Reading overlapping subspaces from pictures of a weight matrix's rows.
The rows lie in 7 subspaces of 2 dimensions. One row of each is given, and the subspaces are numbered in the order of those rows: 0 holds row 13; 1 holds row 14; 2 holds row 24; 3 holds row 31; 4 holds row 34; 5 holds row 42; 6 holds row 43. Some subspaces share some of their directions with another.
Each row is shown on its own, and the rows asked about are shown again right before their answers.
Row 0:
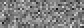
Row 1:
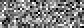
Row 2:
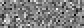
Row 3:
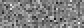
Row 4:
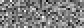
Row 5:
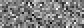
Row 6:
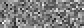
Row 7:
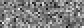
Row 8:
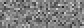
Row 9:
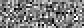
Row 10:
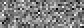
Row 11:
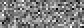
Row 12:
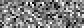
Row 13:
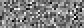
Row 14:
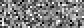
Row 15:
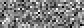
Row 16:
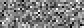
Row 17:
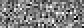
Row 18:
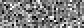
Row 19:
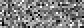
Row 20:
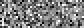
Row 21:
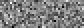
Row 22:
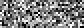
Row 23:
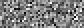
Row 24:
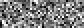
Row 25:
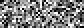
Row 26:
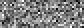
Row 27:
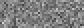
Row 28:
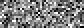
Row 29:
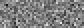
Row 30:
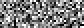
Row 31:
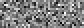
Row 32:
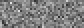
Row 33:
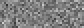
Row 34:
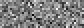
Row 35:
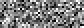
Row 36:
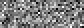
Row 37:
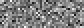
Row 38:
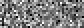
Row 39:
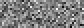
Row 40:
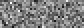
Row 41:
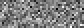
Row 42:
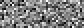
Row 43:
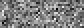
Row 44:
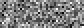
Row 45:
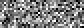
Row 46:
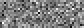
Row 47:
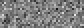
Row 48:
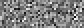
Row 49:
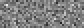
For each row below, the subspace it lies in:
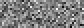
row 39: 4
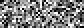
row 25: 5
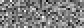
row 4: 5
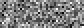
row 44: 0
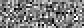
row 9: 0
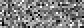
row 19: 1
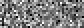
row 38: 1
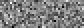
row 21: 2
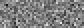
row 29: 3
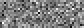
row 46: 2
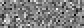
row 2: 1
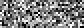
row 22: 1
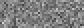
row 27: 3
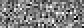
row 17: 0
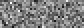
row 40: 2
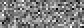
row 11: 5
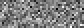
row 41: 4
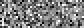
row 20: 1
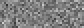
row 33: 3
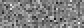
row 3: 6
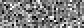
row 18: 6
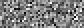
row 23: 0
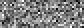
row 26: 5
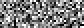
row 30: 6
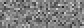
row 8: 3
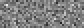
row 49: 3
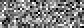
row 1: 2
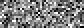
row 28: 5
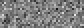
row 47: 1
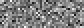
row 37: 5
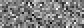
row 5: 4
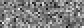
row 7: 4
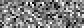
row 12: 4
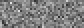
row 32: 2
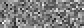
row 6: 3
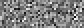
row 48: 0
